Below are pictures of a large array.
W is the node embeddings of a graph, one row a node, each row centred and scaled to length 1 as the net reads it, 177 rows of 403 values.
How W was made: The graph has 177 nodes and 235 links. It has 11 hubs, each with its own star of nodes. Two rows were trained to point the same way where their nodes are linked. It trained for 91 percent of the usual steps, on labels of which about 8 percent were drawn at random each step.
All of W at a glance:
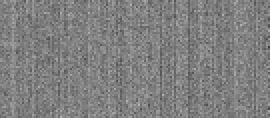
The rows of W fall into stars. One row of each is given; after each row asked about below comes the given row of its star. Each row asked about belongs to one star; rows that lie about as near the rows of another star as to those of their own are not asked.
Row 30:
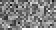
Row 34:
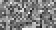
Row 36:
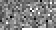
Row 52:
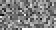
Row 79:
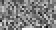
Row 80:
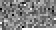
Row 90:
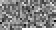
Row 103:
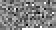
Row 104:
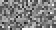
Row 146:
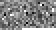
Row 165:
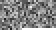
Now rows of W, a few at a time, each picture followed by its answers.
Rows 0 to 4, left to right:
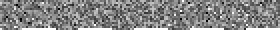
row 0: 103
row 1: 165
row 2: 103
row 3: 103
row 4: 104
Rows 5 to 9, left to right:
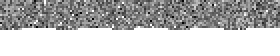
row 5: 103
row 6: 104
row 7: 34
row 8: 79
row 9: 165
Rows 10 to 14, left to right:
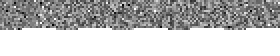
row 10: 165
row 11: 36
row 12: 79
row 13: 34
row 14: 36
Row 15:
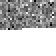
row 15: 103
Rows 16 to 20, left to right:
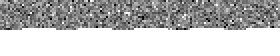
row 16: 103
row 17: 34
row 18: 79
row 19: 90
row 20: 79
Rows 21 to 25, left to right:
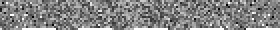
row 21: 146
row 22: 34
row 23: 146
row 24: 90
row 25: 104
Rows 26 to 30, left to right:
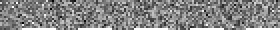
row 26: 30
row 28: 165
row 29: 36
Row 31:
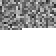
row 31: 36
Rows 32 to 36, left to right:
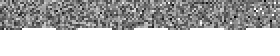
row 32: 104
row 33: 52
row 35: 36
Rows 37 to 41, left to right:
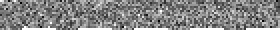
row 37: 103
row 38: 79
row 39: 36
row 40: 36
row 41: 52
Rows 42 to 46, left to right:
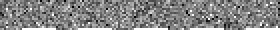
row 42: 36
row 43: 30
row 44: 165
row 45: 30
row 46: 34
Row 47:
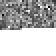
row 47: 52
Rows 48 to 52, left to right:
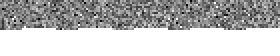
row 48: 52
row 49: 30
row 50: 36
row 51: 104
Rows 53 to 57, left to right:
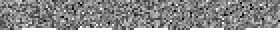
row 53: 146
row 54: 80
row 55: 165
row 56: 165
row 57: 52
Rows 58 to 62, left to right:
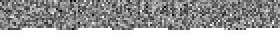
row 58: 90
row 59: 90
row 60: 52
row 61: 80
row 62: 165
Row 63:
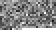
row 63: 146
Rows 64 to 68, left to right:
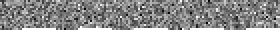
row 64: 80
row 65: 103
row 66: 103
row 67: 165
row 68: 103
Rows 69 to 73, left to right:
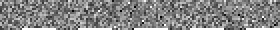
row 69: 104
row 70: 80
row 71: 30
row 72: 80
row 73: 30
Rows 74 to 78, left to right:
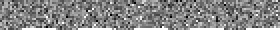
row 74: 90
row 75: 36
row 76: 79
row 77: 30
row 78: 80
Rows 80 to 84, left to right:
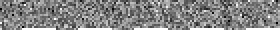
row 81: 104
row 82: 90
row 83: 34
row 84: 30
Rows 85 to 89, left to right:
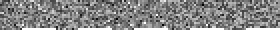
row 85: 30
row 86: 165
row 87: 30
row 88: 165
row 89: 90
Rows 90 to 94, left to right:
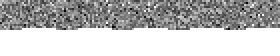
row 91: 103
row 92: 52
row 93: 90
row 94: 79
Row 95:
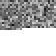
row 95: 103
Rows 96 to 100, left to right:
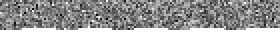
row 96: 52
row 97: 103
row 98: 103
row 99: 146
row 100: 146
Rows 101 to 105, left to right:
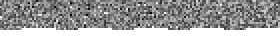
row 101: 52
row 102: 165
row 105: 52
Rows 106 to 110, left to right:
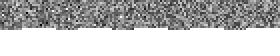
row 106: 146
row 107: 79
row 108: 34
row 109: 30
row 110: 79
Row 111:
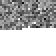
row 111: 79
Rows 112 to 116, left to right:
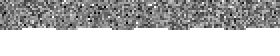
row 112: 36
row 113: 146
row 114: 52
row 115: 90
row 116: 34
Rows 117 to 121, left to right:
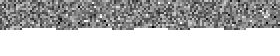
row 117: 36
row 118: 30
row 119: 34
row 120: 36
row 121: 104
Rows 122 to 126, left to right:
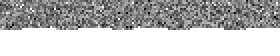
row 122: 36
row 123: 36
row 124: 34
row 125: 103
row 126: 104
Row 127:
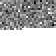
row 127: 165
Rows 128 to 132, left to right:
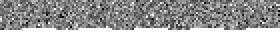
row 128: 34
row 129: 79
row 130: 165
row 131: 34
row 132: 52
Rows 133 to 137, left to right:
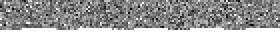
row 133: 52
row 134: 80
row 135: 79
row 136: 79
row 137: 90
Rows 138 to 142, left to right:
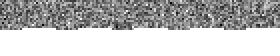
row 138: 104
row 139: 90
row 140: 34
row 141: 165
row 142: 79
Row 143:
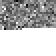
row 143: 79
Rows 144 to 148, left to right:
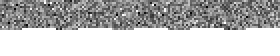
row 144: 36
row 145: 79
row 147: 165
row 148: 80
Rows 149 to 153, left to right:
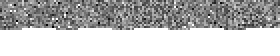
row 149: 146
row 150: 104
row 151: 36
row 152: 146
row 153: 52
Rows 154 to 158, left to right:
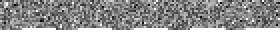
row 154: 90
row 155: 104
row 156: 103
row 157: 103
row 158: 146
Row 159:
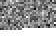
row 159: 104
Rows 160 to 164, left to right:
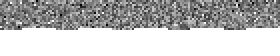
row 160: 34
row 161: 103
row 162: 36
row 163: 34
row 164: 30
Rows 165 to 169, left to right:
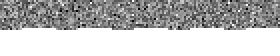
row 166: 90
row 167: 52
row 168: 80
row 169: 104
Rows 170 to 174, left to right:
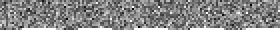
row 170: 80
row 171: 90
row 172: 146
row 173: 36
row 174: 79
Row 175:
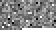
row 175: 104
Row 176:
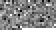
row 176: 90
